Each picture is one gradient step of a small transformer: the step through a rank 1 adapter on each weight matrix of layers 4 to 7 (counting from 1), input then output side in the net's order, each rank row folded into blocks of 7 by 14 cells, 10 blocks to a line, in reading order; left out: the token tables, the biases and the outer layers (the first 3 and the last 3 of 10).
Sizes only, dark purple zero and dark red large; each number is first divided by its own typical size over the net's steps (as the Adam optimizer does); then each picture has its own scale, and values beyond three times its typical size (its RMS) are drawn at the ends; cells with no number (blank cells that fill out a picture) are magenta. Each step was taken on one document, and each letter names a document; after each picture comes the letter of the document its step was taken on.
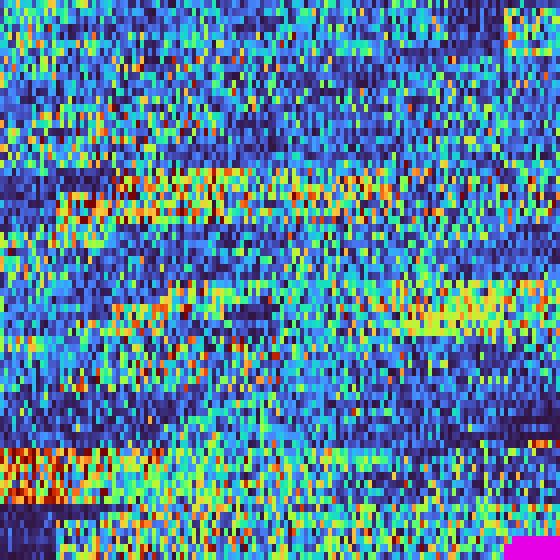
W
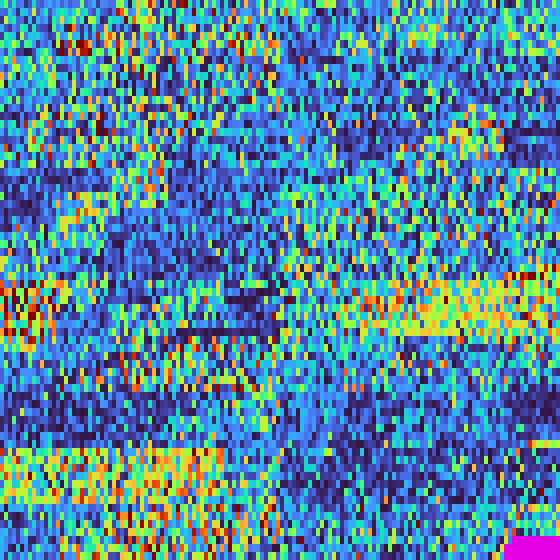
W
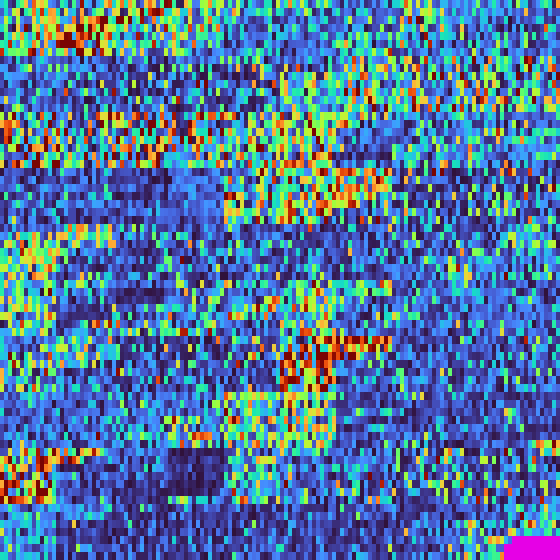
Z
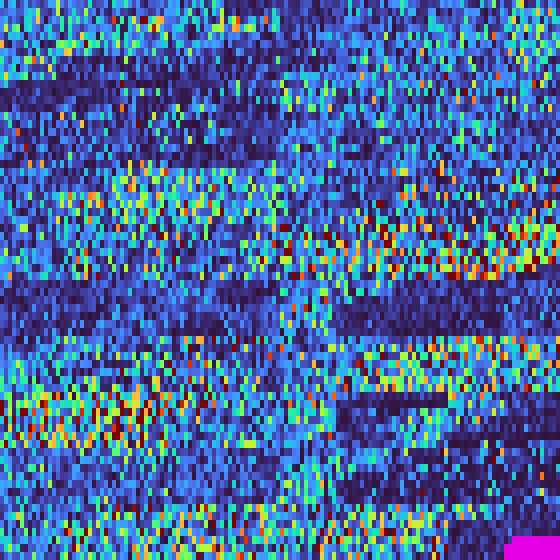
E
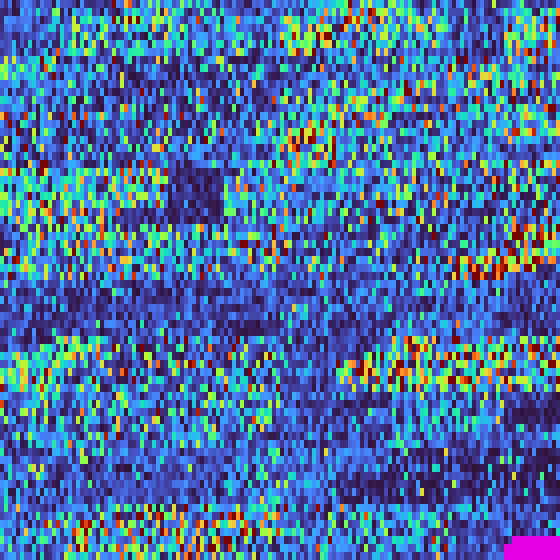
E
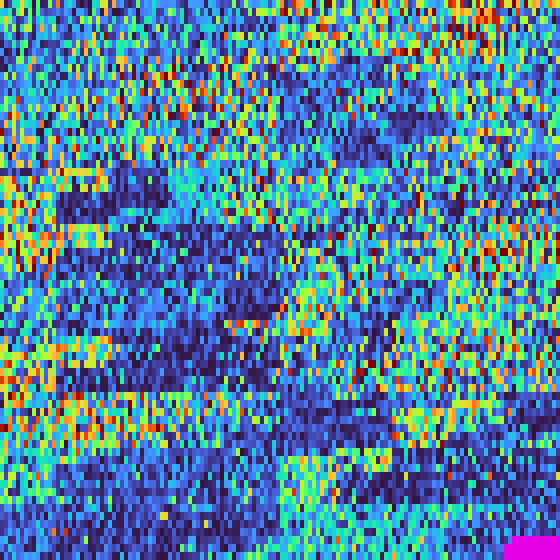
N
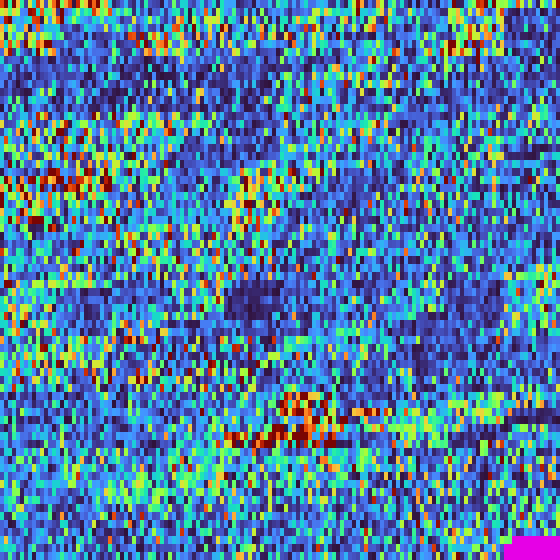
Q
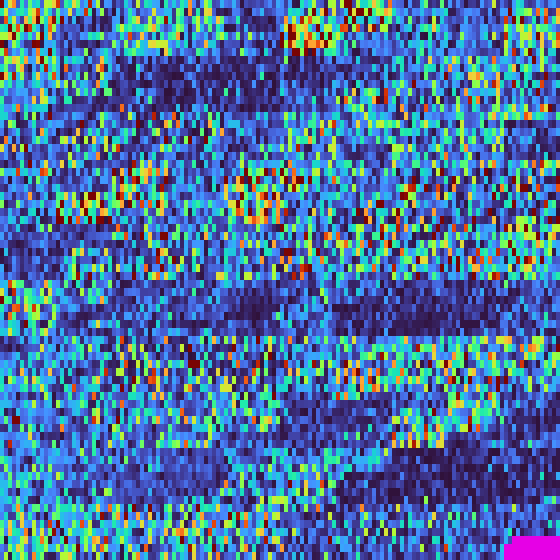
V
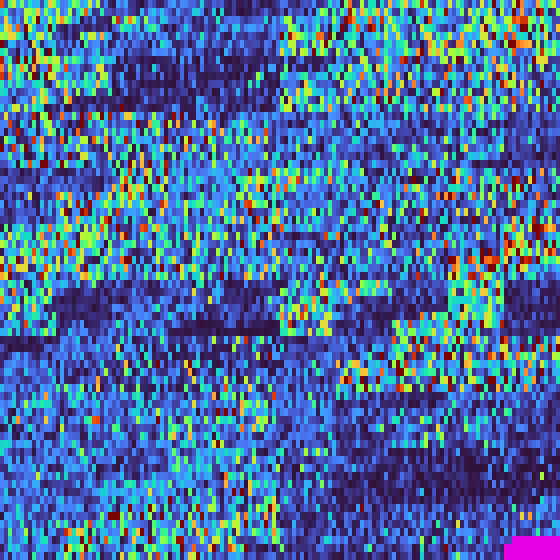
V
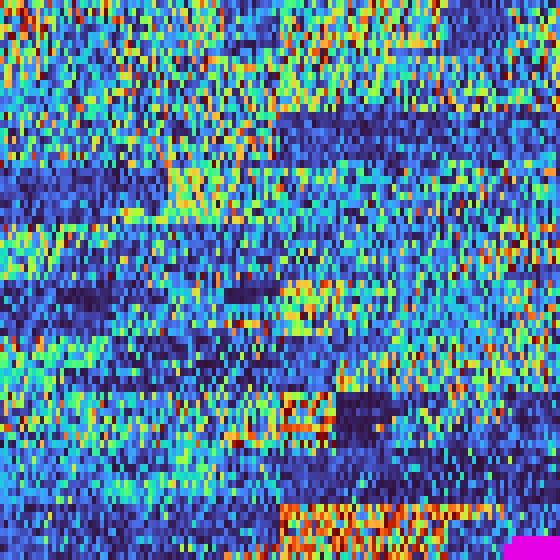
N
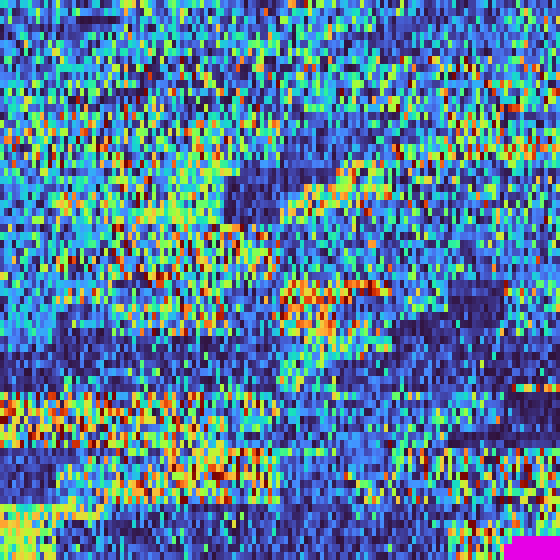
Z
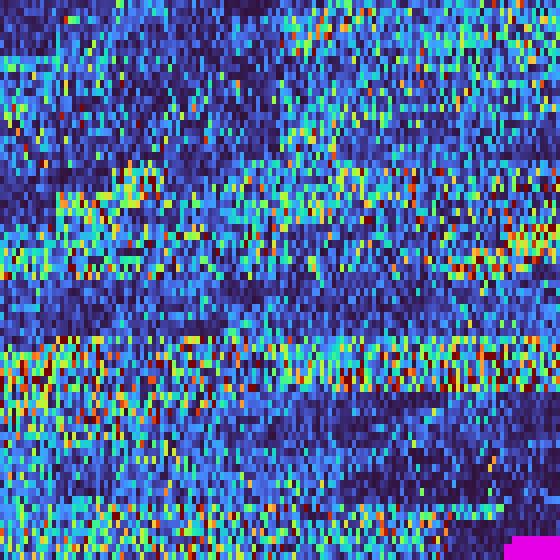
E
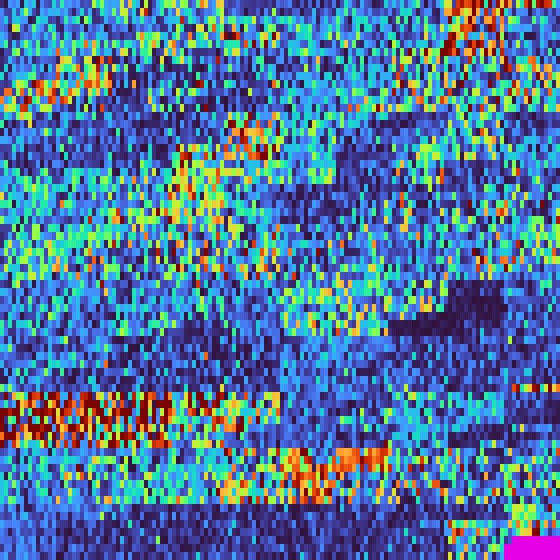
Z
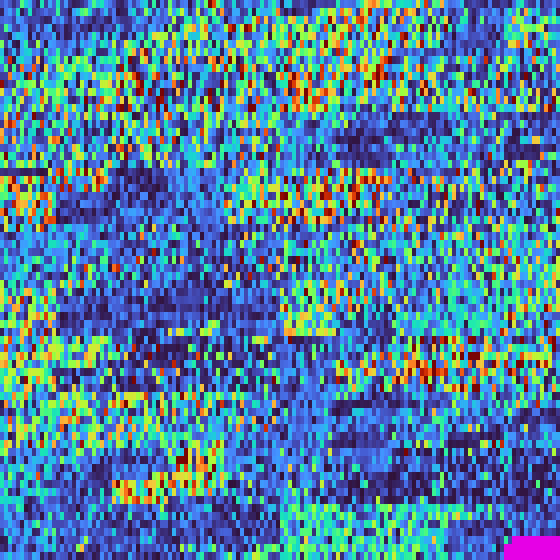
N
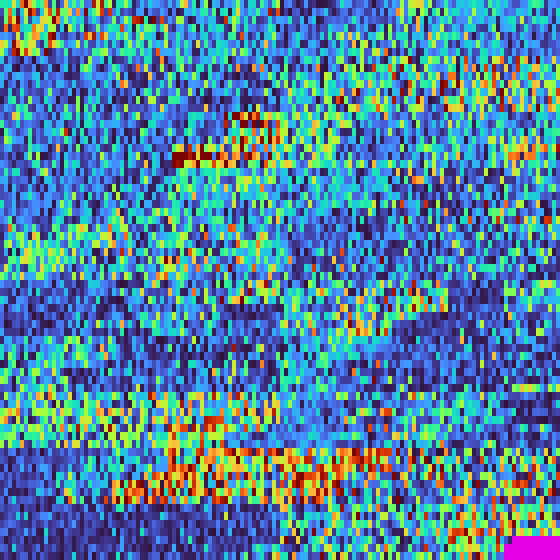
Z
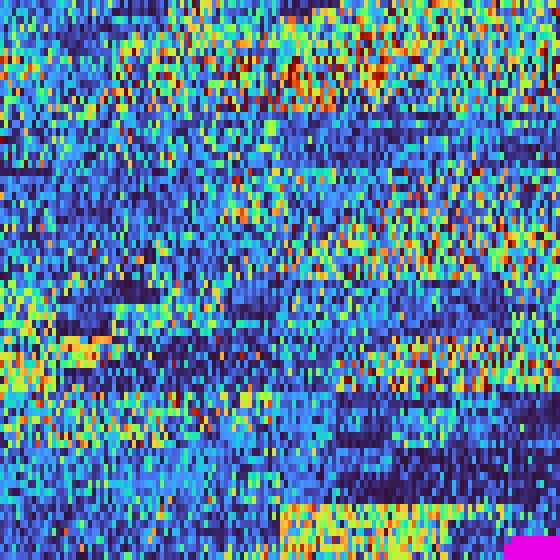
N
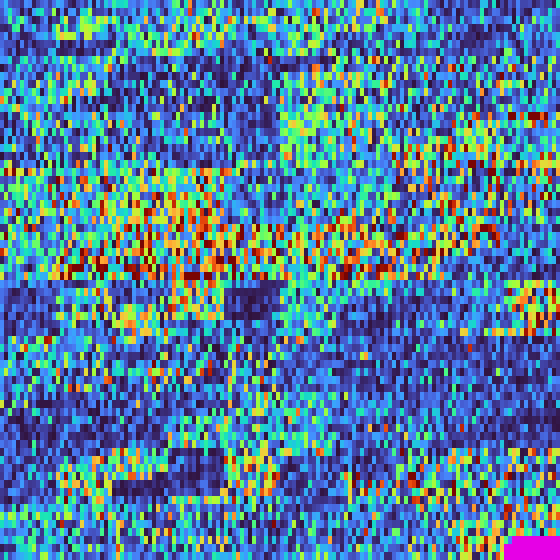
Q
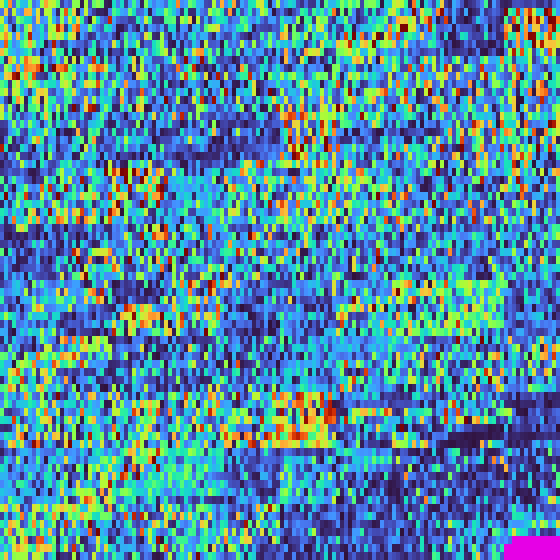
W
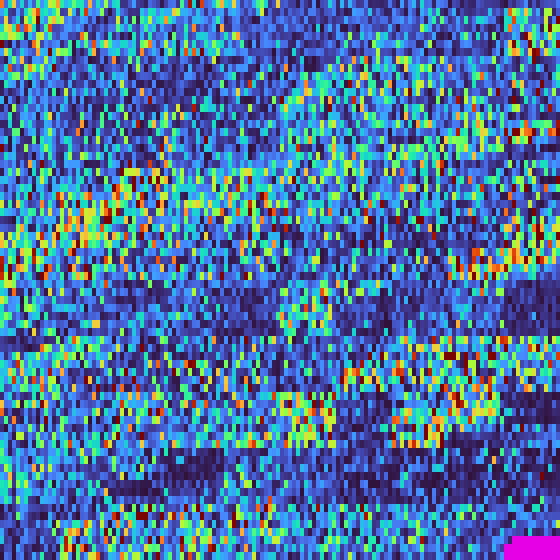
V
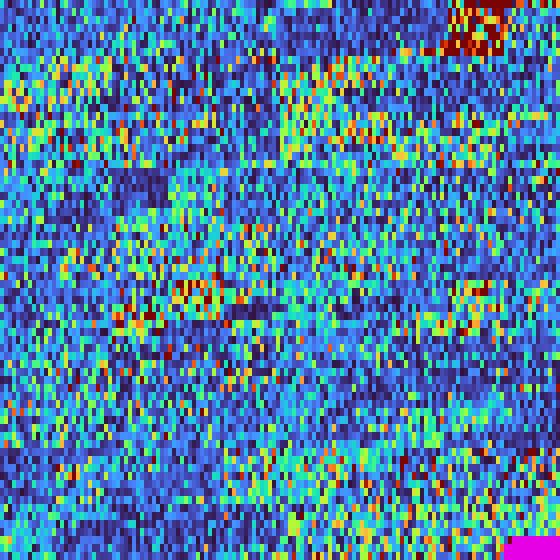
Q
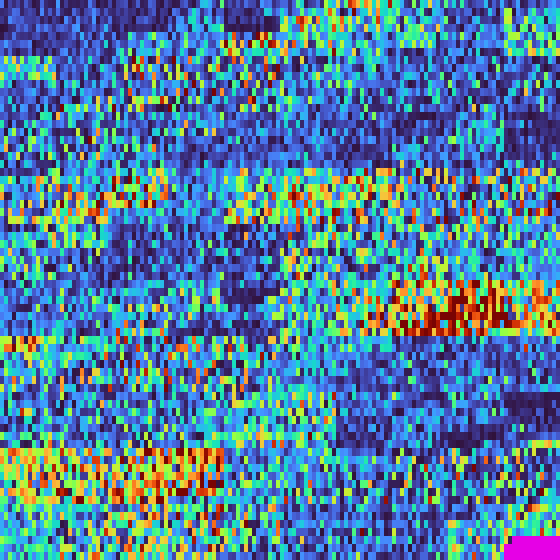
W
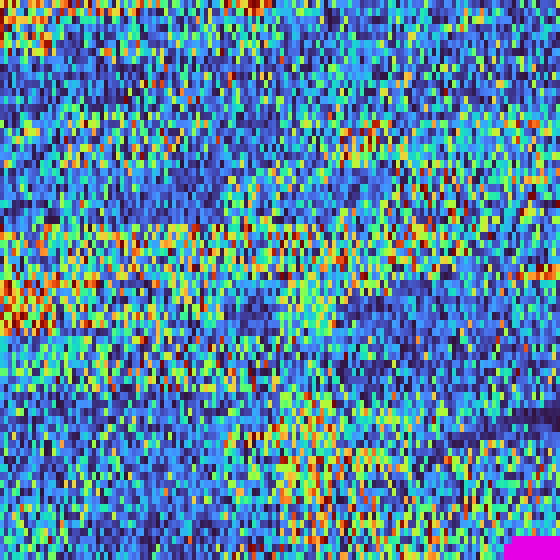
Q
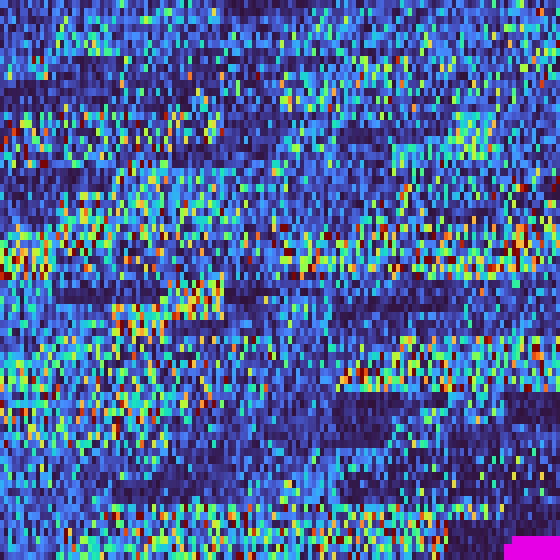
E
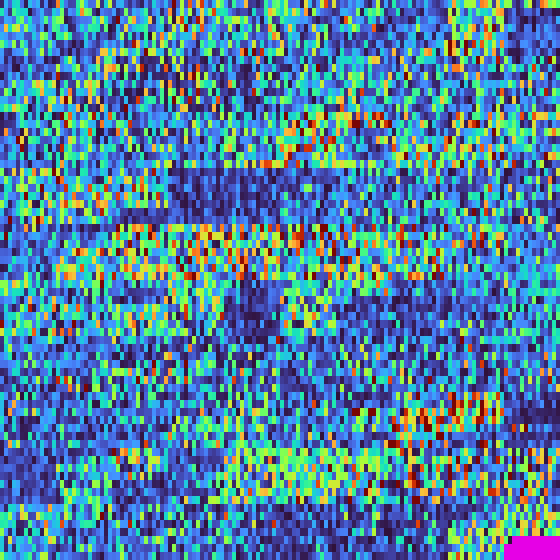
Q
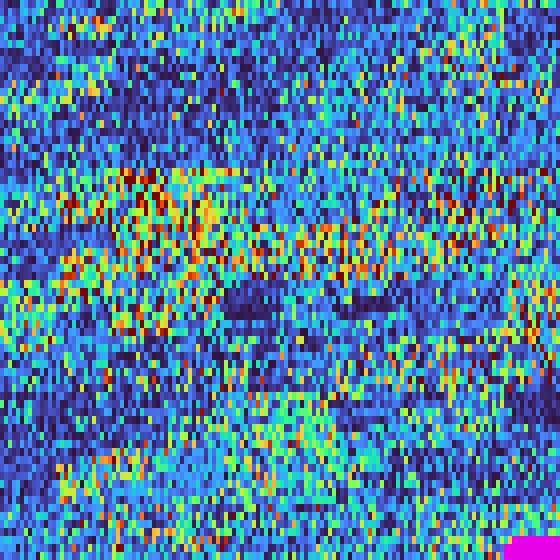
Q
